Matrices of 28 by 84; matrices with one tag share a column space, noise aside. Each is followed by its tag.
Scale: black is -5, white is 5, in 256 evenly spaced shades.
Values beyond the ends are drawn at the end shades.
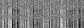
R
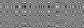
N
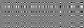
N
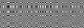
N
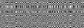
N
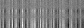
R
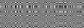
N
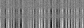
R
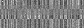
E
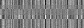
E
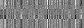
E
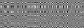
N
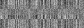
E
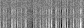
R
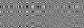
N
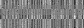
E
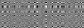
N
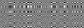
N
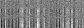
R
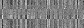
E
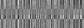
E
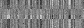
E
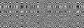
N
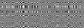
N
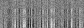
R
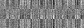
E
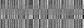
E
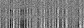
R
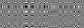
N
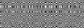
N
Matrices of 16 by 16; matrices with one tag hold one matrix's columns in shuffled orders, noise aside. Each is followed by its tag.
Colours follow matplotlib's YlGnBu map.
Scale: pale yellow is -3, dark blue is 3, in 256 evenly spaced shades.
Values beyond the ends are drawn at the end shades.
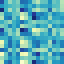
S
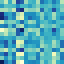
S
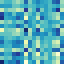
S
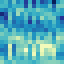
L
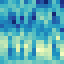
L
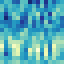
L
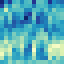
L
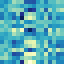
S
